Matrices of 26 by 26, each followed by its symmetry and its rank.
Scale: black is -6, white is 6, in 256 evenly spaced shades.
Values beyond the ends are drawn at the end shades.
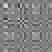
symmetric, rank two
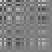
symmetric, rank one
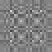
symmetric, rank two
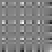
symmetric, rank one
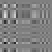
neither, rank one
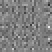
neither, rank five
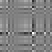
symmetric, rank one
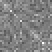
symmetric, rank five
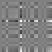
symmetric, rank one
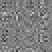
neither, rank five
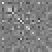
symmetric, rank five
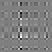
neither, rank one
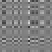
neither, rank one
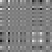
symmetric, rank one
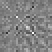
symmetric, rank five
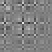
symmetric, rank two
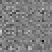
neither, rank five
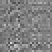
neither, rank five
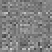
neither, rank five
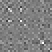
symmetric, rank five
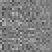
neither, rank five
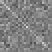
symmetric, rank five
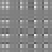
symmetric, rank one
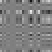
neither, rank one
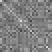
symmetric, rank five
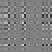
neither, rank one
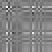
symmetric, rank two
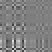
neither, rank one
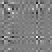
symmetric, rank two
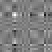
symmetric, rank two
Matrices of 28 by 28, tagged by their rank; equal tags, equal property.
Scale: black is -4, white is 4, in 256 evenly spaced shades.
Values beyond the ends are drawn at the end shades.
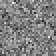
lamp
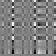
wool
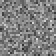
lamp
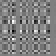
wool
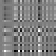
wool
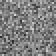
lamp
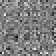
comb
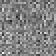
comb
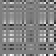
wool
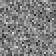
lamp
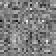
comb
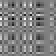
wool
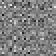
comb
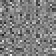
comb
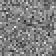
lamp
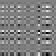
wool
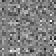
comb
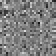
comb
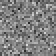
lamp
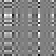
wool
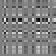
wool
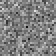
lamp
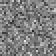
lamp
